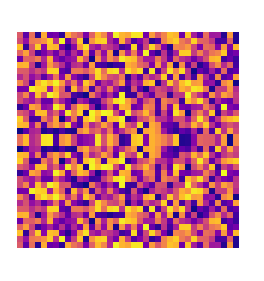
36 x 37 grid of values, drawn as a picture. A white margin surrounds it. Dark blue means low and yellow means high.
The values spread evenly over their range. Fine speckle covers the field. No single row or column stands out from its neighbours. The top and bottom halves mirror each other. There are no regular stripes. No seam splits the table.
